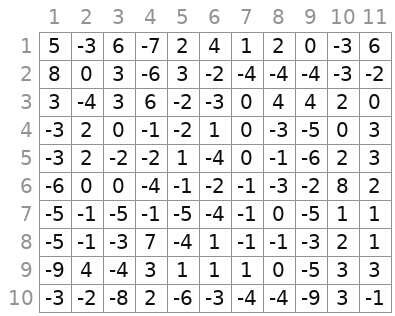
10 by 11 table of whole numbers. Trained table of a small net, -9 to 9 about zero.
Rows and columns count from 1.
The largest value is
8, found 2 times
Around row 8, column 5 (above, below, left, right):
-5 1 7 1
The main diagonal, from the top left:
5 0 3 -1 1 -2 -1 -1 -5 3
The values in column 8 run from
-4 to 4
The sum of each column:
-18 -3 -10 -3 -13 -11 -9 -10 -35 15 16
